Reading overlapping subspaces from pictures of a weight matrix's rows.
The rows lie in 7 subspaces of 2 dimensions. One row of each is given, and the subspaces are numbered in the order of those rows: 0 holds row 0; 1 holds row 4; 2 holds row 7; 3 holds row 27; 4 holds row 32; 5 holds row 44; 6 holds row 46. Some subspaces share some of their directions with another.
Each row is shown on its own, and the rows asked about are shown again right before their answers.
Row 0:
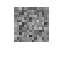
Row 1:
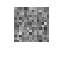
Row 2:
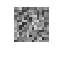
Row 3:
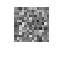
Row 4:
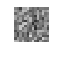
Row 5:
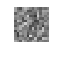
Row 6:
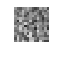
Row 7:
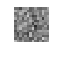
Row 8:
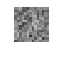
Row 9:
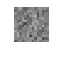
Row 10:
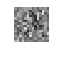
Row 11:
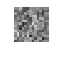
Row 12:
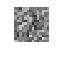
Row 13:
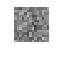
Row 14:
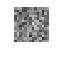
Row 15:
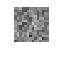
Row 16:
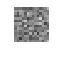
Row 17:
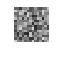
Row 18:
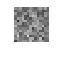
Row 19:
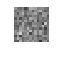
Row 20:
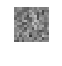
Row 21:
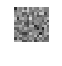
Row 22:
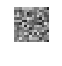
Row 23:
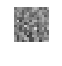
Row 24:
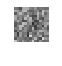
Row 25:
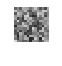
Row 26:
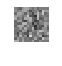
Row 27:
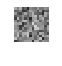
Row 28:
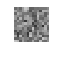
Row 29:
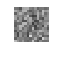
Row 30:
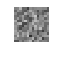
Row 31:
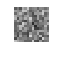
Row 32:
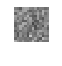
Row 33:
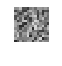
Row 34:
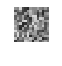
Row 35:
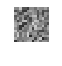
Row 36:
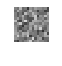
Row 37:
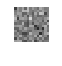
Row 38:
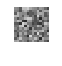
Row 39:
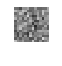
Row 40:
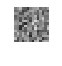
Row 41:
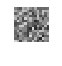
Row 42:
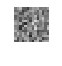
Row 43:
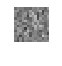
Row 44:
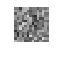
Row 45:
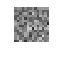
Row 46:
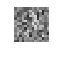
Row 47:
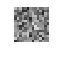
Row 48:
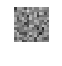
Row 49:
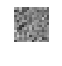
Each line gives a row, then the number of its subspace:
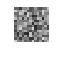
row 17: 2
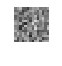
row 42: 1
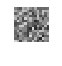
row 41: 5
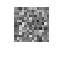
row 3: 0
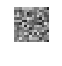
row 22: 2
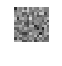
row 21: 3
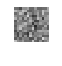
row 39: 2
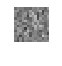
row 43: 6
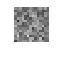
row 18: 1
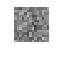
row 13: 2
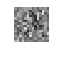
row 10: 6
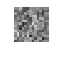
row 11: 5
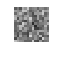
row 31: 3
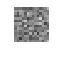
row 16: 2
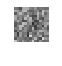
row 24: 4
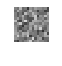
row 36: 4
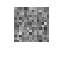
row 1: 0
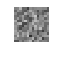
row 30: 4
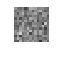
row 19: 0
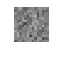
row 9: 3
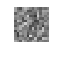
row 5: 3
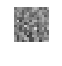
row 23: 1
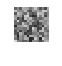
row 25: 1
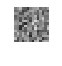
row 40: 1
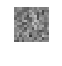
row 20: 6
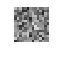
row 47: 3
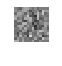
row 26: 6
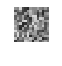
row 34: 5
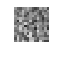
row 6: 1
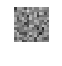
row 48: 3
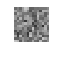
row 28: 0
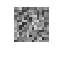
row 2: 0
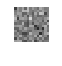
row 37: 3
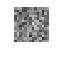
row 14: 4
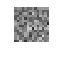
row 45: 5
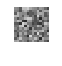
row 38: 2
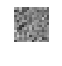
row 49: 6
